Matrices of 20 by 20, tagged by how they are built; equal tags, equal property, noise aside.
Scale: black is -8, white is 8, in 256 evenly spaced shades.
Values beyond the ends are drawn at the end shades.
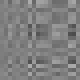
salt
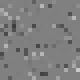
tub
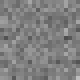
salt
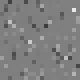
tub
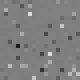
tub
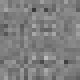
salt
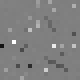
tub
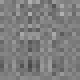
salt
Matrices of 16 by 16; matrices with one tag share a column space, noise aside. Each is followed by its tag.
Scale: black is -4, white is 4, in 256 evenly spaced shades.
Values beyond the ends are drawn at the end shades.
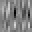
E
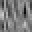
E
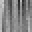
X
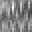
E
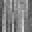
X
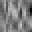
E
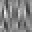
E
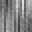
X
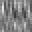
E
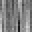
X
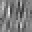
E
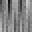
X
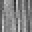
X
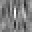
E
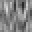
E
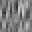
E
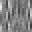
E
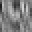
E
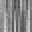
X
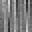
X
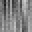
X
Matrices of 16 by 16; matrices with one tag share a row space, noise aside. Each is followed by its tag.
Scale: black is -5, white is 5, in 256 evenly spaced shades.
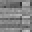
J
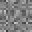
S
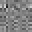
S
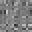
S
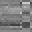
J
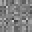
S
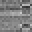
J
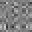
S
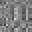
S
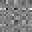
S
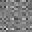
S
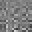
S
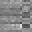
J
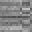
J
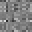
S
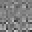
S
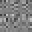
S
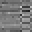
J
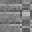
J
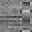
J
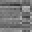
J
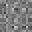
S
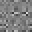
S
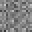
S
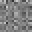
S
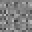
S
